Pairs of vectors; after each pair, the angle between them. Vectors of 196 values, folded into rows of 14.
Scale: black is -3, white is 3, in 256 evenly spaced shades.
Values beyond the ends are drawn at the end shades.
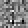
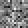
partly opposed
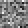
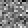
partly opposed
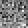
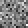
partly opposed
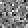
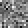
orthogonal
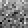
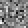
orthogonal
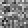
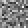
orthogonal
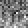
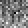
nearly parallel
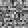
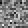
nearly opposite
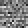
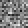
partly opposed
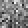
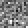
partly opposed
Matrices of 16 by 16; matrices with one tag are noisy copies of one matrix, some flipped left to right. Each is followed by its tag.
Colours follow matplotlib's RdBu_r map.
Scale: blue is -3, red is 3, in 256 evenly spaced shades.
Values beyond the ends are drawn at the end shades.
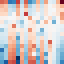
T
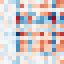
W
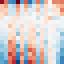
T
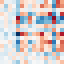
W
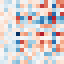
W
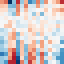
T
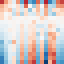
T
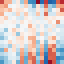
T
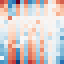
T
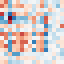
W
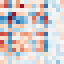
W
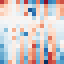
T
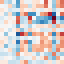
W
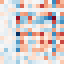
W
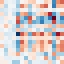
W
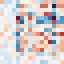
W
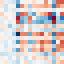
W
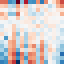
T
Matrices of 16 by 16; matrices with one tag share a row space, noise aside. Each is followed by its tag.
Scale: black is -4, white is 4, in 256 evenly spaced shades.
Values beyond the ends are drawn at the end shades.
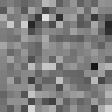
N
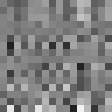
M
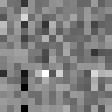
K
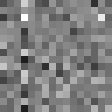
K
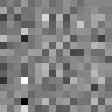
K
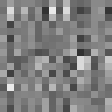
M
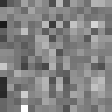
K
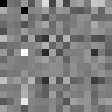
K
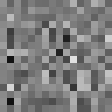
M
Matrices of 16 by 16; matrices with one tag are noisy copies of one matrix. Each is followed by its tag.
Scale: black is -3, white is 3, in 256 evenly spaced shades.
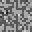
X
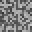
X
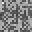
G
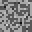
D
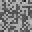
G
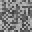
G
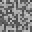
X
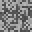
G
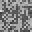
G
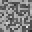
D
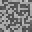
D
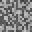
X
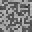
D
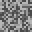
G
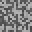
X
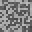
D
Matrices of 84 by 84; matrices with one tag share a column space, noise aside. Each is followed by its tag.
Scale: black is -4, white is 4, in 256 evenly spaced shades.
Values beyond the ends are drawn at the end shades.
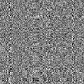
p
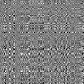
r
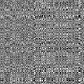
p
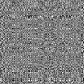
p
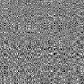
r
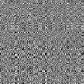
r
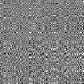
r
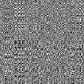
r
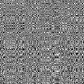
r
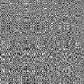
r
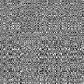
r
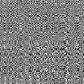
r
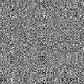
p
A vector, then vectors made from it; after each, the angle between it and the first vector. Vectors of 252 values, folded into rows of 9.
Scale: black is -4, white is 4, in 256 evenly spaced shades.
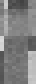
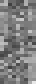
partly aligned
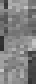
nearly opposite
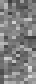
partly aligned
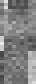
nearly parallel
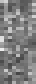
partly aligned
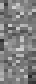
partly opposed
